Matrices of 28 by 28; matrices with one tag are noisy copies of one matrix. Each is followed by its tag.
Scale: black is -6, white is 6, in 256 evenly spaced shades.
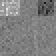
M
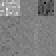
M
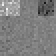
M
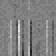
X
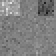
M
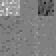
M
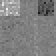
M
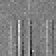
X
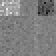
M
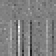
X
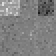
M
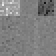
M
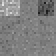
M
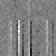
X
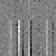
X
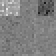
M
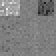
M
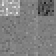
M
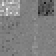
M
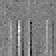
X
